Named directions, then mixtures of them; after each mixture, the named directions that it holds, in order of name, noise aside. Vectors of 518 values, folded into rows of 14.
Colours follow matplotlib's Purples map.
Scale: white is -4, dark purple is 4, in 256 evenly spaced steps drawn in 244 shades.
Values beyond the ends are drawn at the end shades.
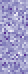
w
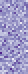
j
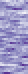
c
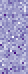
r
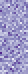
j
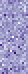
r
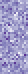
w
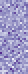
j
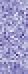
r, w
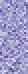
j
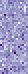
r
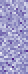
j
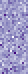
r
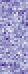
c, w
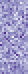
r, w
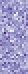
w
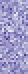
w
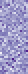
j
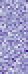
j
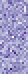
j, r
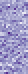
c, j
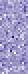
r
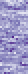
c, r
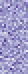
j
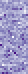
c, r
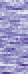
c
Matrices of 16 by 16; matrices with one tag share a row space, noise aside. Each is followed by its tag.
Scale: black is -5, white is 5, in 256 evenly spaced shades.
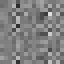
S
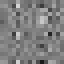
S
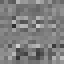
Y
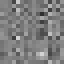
S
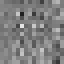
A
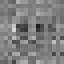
Y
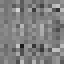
A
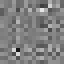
S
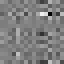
S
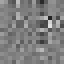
S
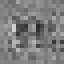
Y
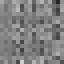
A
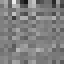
Y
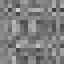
Y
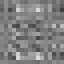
Y
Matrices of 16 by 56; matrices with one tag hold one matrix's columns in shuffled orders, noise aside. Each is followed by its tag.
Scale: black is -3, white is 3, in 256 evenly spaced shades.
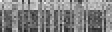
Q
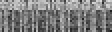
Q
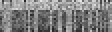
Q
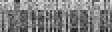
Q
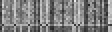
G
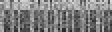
Q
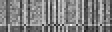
G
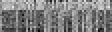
Q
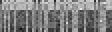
Q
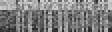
Q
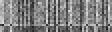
G
